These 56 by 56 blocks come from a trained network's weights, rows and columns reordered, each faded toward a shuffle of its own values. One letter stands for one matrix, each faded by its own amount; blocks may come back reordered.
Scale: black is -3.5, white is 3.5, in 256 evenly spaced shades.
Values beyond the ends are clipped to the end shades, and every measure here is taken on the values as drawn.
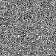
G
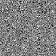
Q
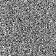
G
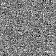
G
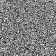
G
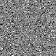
Q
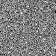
G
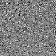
Q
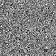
G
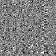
Q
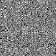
Q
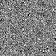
G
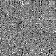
Q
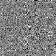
Q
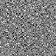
Q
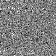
G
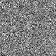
G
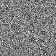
G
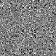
Q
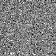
G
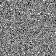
G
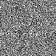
G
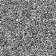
G
